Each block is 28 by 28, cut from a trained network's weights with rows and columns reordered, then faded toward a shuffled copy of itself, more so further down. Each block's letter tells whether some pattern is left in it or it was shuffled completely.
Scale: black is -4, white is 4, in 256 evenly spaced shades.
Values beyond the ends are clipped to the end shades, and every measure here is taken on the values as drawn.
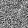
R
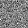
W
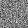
R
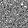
R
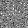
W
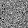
R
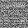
W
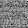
W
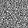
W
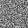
R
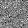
R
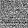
W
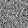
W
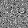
W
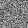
R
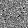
R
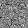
W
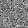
R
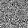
W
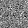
R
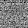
W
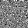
W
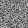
R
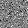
R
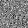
R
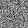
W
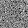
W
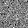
R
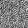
R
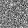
R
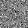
R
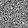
R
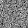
R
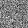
R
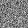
R
